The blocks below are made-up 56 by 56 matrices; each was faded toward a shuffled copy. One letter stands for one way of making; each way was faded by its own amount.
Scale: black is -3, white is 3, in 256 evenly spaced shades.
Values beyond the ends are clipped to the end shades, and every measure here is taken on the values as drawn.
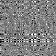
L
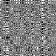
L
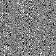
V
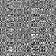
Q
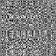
Q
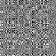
Q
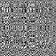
Q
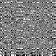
L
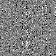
V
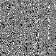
V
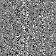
V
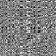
Q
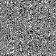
V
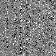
V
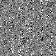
V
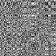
Q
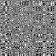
L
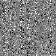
V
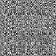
Q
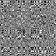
L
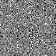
V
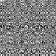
Q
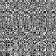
Q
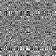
L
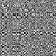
L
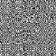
Q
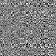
Q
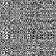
Q
